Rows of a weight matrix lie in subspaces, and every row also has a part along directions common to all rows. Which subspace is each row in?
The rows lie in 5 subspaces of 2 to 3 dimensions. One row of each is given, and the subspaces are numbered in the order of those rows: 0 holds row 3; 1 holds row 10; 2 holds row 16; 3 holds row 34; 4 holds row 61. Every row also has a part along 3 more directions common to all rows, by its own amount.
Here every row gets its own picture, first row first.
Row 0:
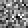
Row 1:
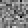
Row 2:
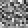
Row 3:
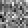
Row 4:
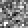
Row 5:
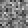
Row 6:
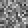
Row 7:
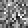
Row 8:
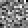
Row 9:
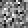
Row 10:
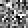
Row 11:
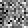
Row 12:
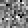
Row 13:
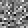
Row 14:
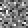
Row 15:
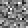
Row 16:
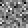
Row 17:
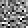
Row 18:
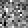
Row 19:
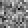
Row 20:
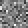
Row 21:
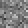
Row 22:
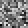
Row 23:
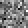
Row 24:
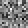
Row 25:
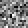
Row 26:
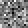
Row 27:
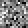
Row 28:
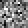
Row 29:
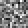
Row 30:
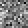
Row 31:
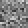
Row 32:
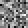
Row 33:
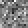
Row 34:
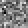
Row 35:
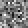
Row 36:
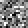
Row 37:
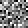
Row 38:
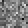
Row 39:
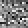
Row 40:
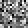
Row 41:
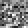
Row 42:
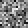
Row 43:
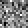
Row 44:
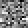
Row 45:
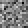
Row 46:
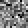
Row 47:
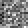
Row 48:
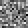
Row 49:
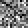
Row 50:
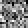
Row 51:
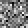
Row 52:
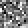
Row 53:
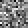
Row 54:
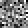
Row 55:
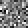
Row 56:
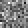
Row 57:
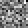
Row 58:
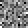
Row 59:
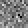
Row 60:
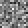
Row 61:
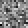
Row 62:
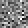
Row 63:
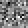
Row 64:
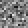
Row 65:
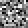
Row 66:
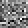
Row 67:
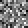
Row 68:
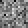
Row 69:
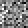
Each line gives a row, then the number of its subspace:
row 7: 1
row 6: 1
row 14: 2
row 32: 1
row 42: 4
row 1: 1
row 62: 0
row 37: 2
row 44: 0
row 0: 1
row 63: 1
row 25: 3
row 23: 0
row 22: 4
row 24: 2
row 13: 0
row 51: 0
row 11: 3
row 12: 1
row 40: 3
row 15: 2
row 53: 4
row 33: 4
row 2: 2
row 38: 3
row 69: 3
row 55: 2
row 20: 2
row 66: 0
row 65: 2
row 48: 2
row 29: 1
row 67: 1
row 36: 3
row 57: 2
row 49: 1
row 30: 3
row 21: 0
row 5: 4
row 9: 4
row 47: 3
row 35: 4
